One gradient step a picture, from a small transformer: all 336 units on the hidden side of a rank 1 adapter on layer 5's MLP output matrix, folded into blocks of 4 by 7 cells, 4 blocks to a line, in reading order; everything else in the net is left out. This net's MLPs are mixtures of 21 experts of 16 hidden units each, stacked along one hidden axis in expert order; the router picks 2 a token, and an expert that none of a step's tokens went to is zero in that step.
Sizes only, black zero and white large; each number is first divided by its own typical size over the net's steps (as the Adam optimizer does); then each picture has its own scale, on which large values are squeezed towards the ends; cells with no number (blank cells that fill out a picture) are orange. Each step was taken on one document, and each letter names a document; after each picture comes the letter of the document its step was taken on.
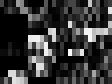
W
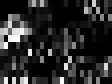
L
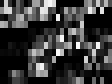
W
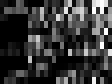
W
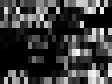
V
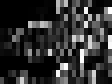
V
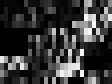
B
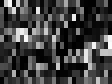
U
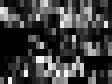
B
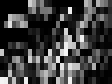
B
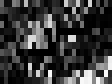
V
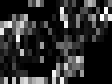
L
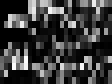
B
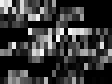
W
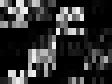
W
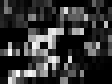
W
